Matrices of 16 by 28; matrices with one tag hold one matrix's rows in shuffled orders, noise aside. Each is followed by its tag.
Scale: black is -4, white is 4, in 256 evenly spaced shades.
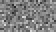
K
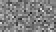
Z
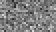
K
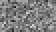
K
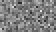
Z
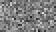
Z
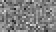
K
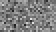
K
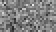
K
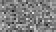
K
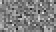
Z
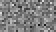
Z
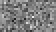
K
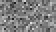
K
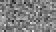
K
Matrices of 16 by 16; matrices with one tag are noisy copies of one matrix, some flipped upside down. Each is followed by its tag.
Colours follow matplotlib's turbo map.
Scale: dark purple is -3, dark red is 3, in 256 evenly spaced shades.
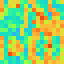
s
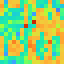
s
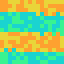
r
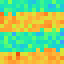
r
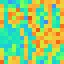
s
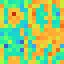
s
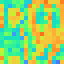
s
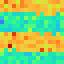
r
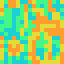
s
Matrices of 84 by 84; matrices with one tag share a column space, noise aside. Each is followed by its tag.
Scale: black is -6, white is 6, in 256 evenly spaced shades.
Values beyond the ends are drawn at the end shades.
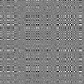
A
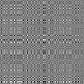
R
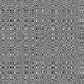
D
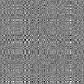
R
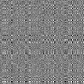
R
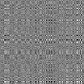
R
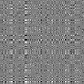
R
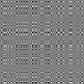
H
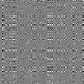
A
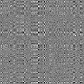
H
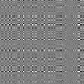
A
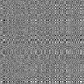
R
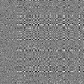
A
